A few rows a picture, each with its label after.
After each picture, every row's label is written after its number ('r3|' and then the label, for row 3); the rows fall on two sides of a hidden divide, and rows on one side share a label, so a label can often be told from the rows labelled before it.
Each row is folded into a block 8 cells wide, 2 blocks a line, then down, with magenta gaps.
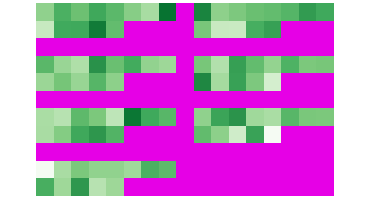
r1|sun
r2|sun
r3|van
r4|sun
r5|sun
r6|sun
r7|sun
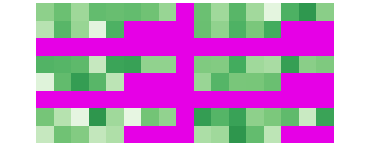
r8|van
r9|sun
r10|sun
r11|sun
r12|van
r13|sun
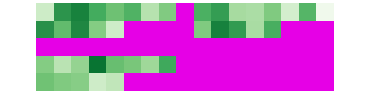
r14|sun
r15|van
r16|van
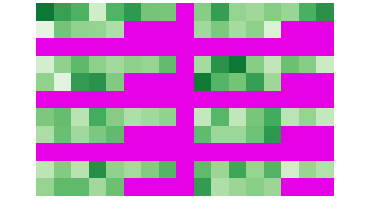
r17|sun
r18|sun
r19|sun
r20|sun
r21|van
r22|van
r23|van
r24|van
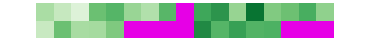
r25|van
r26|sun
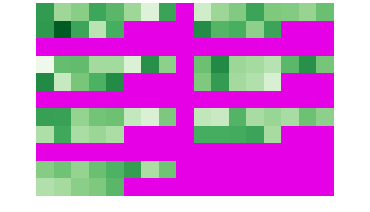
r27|van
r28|van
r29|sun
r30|sun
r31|van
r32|sun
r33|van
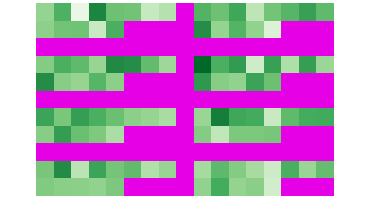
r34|van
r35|sun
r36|sun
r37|sun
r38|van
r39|sun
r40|van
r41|sun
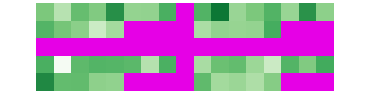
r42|van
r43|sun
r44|van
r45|sun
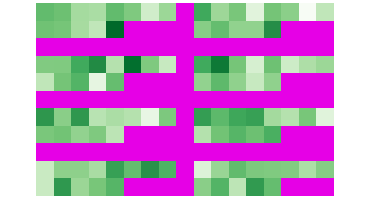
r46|van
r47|van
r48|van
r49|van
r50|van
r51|van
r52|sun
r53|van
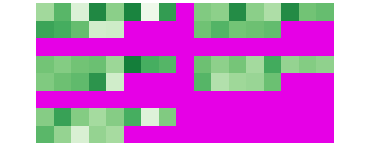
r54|van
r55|sun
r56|sun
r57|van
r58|van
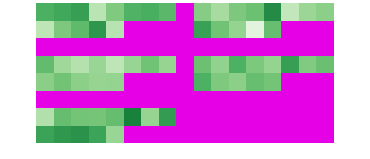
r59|sun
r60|van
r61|van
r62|sun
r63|sun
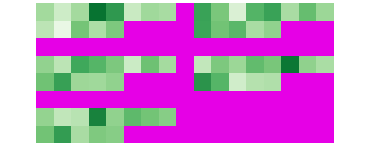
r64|van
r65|van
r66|van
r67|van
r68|van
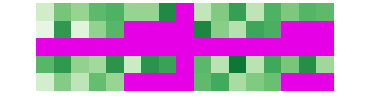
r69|van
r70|sun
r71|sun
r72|sun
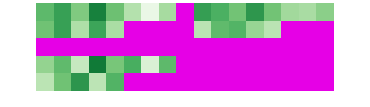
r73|van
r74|van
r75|van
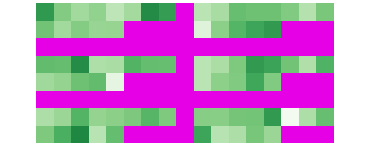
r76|sun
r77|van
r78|sun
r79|van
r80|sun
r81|van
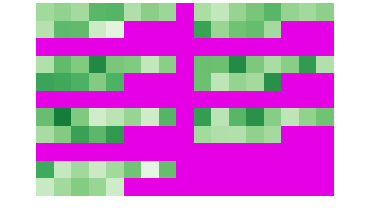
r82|van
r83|van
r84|van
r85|sun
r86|sun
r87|van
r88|van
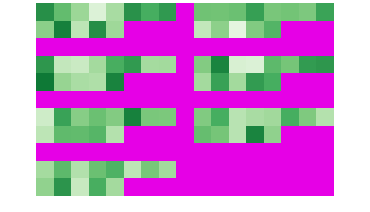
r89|sun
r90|van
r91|van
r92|sun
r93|sun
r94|sun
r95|van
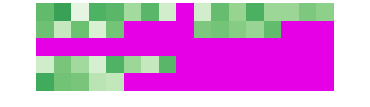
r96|van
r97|van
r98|van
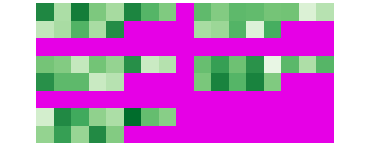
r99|sun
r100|van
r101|van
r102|sun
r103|sun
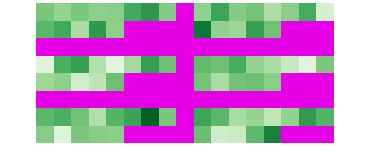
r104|sun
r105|sun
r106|sun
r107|van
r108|sun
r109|sun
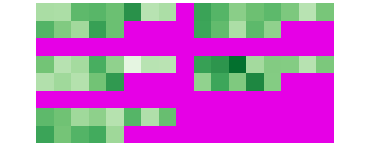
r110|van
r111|van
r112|van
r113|sun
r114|sun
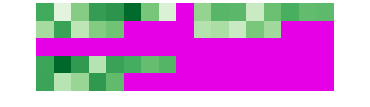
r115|van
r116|sun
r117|sun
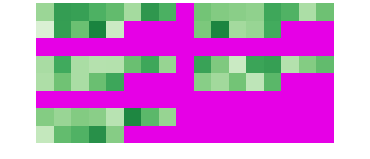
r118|sun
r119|van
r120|sun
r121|van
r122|sun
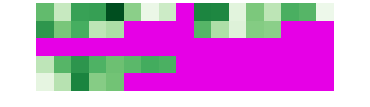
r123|van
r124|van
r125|sun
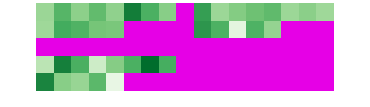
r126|sun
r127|van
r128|sun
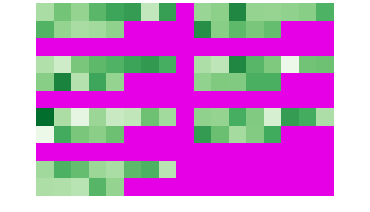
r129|van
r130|sun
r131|sun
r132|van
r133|van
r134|sun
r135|sun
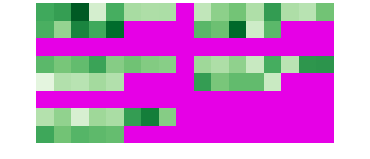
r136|sun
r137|van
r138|van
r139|sun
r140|sun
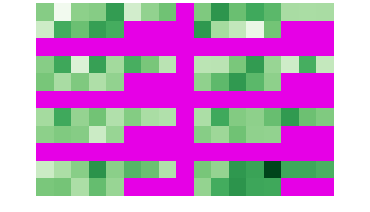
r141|van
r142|van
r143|van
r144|van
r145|van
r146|sun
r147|van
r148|sun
